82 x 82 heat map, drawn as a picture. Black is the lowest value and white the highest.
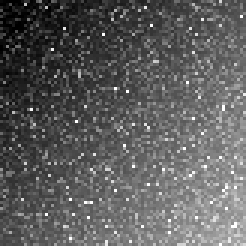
The top left is the ninth with the lowest average. The halves do not mirror each other. The ninth with the highest average is the bottom right. Values rise toward the bottom right. There are no regular stripes.
